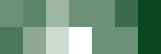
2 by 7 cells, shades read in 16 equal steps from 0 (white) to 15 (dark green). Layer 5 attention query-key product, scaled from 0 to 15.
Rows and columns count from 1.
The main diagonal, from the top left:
9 7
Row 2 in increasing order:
0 3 7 9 9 11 15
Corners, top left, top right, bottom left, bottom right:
9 15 11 15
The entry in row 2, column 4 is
0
